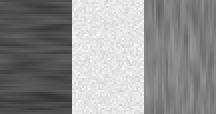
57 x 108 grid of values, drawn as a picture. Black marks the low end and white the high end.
The table splits into one row of 3 panels. Panel 1,1: low, streaked across, faint in contrast. Panel 1,2: very high, fine-grained, faint in contrast. Panel 1,3: middling, streaked downward, faint in contrast.
